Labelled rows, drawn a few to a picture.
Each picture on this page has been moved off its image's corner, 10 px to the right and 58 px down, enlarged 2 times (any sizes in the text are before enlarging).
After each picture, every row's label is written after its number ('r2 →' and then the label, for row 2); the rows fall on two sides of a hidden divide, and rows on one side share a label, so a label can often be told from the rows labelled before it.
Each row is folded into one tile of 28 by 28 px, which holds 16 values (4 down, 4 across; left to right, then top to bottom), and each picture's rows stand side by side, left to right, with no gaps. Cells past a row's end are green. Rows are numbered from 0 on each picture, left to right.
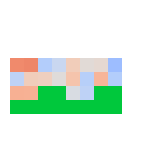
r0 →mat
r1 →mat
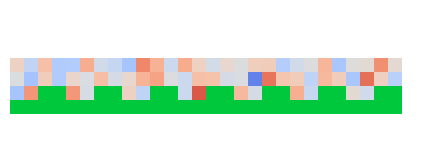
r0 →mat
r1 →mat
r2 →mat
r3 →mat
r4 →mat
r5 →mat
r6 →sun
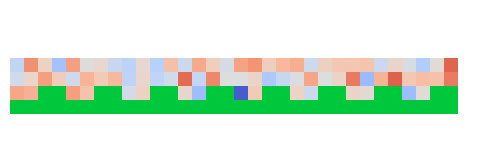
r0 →mat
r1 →mat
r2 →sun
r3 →mat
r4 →sun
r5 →sun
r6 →mat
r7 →sun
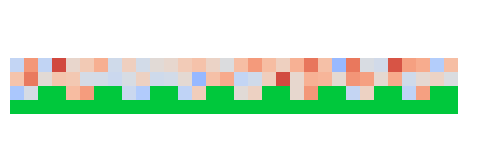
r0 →sun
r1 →mat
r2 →sun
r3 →mat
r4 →mat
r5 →mat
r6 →sun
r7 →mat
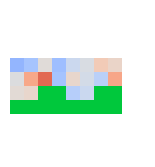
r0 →mat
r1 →sun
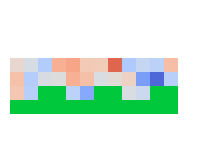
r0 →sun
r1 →sun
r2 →sun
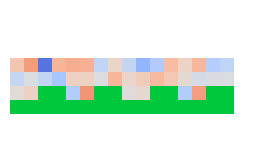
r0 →sun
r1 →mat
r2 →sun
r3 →mat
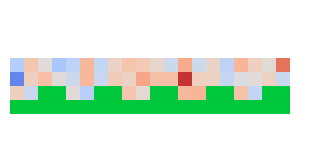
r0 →mat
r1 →sun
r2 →mat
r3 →mat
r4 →sun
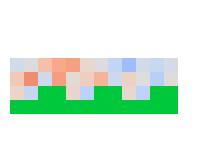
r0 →sun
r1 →mat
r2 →sun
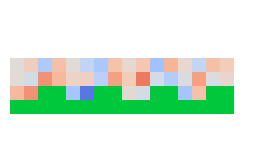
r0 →mat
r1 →sun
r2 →sun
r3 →sun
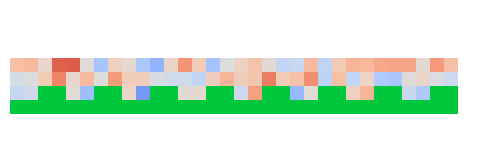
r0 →sun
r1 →sun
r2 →sun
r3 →mat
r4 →mat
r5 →sun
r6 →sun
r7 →sun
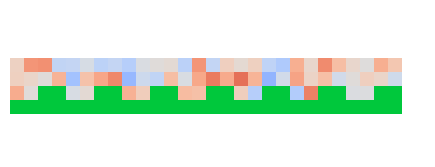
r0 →mat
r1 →mat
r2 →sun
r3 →mat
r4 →sun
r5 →mat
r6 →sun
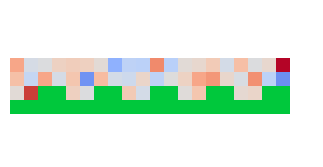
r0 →mat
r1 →mat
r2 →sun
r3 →mat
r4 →sun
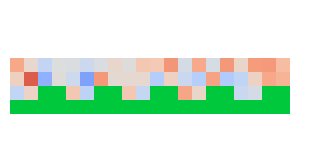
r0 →sun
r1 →mat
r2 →sun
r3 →mat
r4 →mat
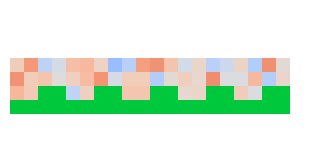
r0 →mat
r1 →mat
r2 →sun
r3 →mat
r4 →sun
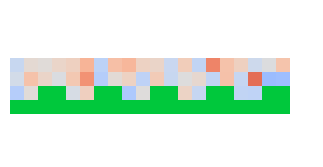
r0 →sun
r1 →sun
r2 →mat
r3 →sun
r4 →sun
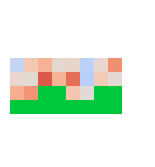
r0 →mat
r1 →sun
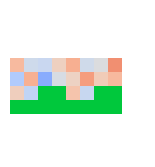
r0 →sun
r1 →sun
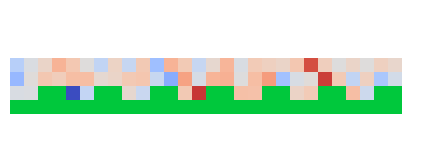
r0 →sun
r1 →sun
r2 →sun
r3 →mat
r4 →mat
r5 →mat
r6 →sun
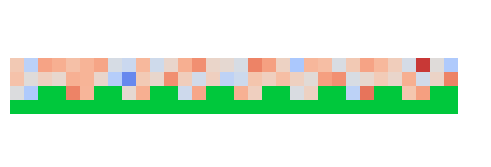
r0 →sun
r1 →mat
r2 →mat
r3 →mat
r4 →mat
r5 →mat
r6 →mat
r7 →mat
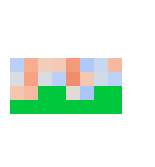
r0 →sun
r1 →sun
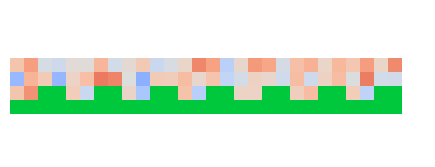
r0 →mat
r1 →mat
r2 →mat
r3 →mat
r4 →mat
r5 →mat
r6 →sun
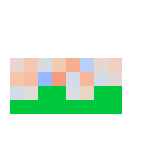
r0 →sun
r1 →sun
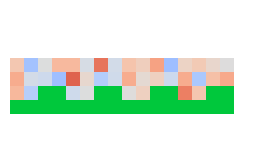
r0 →sun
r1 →sun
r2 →mat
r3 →mat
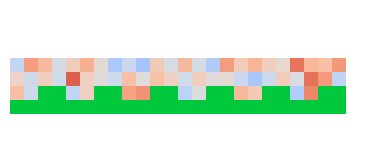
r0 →mat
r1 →mat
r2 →mat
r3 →sun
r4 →mat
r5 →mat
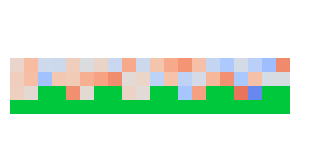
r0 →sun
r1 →mat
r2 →sun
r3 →mat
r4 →sun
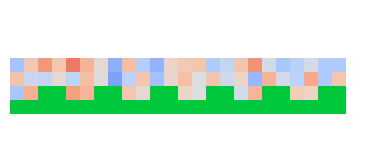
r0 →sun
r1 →mat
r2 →sun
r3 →mat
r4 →mat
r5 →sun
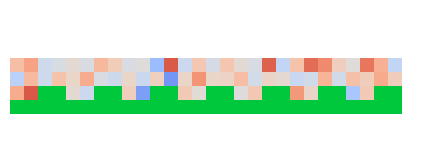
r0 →mat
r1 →sun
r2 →sun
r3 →sun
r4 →mat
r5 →mat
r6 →mat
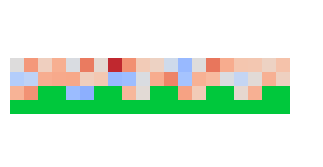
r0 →mat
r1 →sun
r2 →mat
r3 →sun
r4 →mat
